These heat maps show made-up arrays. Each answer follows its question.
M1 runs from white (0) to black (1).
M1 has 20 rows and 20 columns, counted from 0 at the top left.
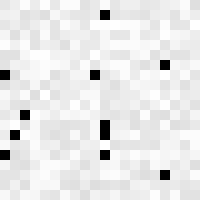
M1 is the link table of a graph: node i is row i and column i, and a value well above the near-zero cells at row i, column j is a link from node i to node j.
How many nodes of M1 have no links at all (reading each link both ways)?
7
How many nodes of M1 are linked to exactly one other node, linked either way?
6
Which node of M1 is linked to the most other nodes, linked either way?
node 10
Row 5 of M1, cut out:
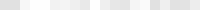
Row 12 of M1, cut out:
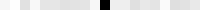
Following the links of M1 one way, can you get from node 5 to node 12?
no
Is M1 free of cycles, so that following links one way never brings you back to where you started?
yes
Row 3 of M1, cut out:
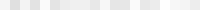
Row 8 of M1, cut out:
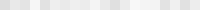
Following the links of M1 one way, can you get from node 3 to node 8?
no
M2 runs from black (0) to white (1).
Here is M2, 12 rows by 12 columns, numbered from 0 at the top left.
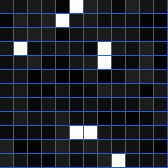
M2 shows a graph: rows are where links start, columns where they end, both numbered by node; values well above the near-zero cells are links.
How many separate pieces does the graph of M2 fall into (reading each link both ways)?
5
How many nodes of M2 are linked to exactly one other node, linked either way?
4
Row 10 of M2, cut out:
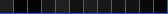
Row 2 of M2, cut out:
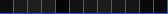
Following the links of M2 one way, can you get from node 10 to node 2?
no
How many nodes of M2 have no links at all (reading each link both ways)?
2
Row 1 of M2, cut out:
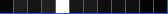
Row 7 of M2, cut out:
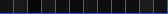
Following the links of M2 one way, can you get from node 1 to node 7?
yes
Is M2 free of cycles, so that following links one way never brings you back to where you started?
yes
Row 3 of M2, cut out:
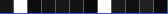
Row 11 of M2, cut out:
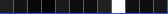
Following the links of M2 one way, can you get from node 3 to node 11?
no
